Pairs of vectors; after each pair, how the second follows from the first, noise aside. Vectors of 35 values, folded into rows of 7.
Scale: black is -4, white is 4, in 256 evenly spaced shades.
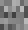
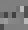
partly zeroed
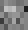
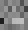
reversed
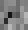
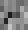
copied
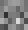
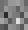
copied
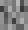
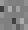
partly zeroed
